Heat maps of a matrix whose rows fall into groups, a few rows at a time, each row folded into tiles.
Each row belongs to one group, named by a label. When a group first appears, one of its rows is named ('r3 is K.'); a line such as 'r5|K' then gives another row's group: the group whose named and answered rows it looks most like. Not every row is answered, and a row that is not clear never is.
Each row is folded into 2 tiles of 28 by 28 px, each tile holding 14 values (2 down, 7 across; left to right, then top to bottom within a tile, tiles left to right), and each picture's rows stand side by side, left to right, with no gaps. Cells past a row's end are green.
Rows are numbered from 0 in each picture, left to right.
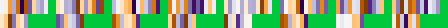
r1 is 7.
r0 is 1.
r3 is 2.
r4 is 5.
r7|2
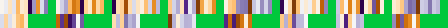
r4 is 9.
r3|5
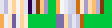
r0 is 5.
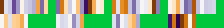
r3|9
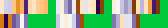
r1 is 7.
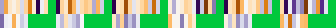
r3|5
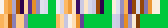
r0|1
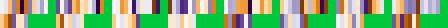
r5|7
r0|1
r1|7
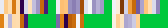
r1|9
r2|2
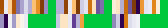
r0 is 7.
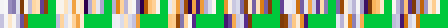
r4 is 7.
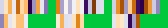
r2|2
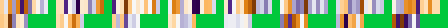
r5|9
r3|2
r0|1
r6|9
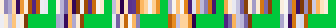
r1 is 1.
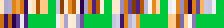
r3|1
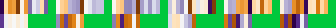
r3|7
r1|9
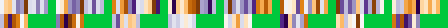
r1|9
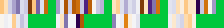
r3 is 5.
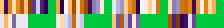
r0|2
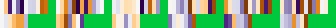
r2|5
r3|7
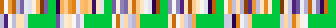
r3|7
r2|7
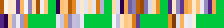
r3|7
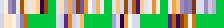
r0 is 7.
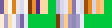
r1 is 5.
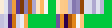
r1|9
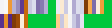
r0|9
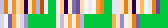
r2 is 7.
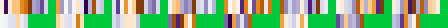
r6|7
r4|7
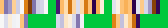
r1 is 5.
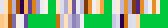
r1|5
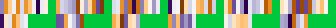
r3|5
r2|1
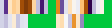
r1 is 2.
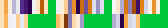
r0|2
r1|1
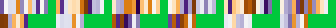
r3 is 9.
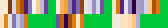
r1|9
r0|2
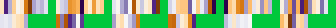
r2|7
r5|1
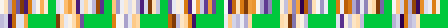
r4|2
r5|1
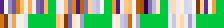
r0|7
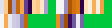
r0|2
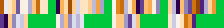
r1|5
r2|2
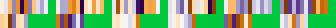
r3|7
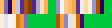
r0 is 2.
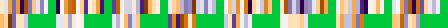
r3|9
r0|1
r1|5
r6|2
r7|1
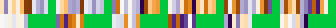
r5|1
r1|9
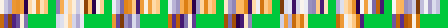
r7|9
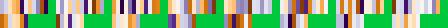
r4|9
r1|5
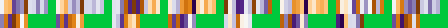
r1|9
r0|9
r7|9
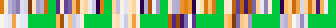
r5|5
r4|1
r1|7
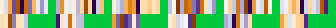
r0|1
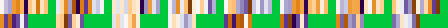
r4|9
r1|1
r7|7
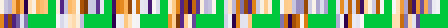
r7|1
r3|1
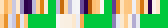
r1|2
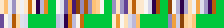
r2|7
